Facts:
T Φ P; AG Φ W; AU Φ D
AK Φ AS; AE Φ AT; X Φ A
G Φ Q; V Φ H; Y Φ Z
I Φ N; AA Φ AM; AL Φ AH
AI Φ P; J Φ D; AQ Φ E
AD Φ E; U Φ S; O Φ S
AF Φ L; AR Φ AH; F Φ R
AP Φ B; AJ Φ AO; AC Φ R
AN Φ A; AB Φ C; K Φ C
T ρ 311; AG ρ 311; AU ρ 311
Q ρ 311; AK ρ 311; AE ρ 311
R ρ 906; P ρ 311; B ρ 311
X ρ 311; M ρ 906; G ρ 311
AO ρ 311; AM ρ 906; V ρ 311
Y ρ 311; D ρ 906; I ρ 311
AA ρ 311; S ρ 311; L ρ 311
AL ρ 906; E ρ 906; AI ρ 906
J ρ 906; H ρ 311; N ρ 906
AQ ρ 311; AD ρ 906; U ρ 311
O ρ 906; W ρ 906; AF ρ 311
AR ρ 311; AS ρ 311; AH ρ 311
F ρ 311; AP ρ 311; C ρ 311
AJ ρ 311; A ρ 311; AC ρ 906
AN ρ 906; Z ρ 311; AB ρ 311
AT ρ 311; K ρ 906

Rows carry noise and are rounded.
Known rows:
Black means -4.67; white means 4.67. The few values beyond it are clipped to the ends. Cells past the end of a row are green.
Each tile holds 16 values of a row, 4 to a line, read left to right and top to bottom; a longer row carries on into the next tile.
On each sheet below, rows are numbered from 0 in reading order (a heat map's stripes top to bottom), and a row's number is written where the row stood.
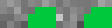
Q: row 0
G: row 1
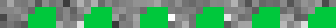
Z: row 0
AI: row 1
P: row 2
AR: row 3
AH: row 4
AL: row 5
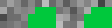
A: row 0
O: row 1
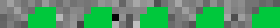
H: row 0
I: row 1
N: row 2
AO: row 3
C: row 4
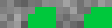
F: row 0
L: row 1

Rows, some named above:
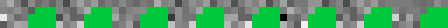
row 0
AH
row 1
AN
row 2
X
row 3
AC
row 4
AL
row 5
R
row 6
AN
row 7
AB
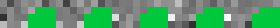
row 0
AC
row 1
K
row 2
T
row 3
S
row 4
U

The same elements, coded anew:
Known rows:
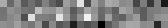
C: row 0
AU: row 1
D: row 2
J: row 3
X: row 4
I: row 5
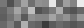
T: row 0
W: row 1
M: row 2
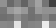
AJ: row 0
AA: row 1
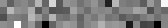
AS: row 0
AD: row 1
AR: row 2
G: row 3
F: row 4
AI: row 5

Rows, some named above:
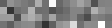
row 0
O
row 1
E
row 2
AH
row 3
AS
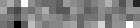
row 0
R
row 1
AQ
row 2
AR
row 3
AH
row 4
U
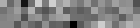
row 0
AB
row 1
AM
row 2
K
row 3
A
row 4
X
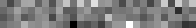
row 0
T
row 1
C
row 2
AC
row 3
AN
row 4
S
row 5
P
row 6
AL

